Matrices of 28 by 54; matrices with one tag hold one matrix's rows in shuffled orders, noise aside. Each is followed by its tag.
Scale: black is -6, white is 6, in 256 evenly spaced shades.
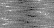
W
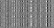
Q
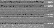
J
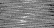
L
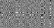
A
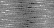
W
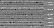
J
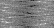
W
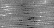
W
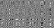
A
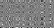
A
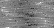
W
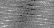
W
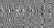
A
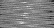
L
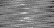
L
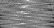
L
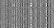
Q
